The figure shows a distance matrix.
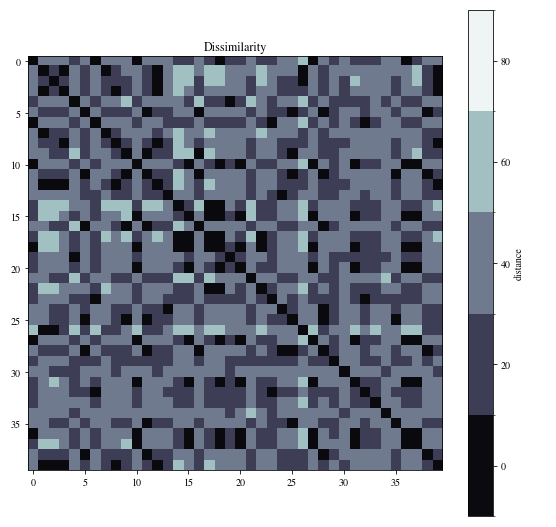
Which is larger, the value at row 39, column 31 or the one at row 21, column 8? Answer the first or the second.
the first
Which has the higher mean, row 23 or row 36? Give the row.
36
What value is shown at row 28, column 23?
20
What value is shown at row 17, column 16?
40
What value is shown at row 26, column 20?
40
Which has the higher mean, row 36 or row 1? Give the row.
1
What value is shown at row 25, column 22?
40
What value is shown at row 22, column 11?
40
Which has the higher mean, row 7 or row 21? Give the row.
7
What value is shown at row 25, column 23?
20
